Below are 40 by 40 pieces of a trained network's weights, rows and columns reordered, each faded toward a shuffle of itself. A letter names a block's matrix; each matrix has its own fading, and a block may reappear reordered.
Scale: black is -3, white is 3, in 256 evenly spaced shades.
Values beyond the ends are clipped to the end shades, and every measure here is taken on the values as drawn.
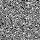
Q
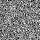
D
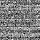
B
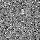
Q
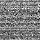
B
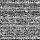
B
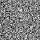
Q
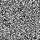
Q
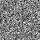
D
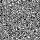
D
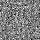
D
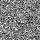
D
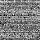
B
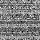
B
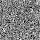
D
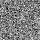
D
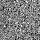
Q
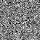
Q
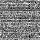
B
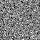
D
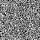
D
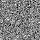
D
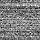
B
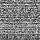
B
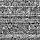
B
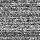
B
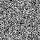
D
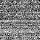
B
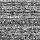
B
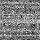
B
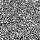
D
